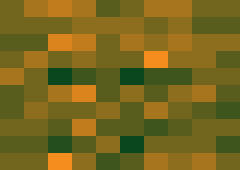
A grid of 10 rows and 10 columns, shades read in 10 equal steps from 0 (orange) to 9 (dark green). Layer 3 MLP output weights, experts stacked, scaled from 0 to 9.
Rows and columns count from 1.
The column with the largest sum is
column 6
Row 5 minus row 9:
-3 -1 1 1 2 0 2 2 0 -2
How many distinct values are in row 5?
5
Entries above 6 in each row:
0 0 0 0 5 0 1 1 3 1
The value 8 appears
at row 9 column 3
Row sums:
40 48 38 41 63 44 51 53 61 42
